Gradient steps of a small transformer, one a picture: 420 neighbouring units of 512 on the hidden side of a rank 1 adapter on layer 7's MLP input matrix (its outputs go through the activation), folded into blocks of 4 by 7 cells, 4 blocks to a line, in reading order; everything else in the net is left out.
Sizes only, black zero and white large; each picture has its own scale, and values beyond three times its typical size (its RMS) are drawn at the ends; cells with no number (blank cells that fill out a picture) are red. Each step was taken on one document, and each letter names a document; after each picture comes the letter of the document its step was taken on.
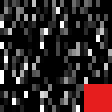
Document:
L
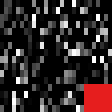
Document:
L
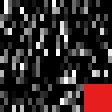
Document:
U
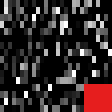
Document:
U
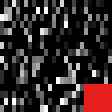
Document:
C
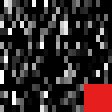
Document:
L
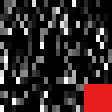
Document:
L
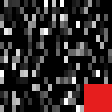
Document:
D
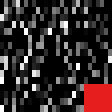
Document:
C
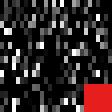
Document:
D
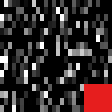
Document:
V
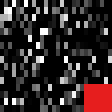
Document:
C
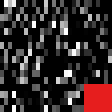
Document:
V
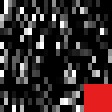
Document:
U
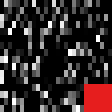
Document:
L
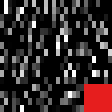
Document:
U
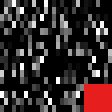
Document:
V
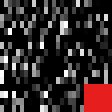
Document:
L
